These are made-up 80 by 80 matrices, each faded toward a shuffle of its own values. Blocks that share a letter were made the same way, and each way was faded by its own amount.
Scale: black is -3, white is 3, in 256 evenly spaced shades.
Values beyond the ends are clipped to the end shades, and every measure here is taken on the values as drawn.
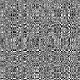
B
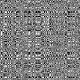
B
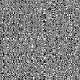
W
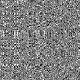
W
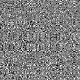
W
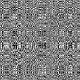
B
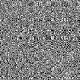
W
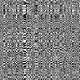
B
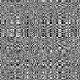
B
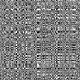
B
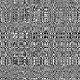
B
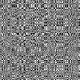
B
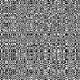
B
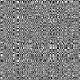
B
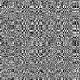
B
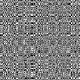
B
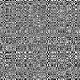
B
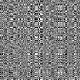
B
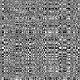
B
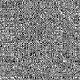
W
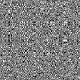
W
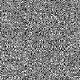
W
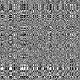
B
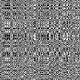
B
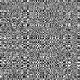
B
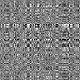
B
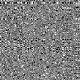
W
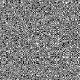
W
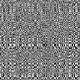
B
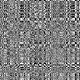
B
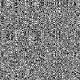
W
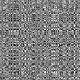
B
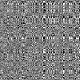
B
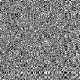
W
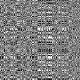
B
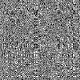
W
